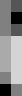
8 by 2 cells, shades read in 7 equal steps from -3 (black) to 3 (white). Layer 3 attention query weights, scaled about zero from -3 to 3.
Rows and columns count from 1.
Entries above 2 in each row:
0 0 0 0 0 0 0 0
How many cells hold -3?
2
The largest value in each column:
1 2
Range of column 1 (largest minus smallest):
4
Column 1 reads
0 0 0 1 1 1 0 -3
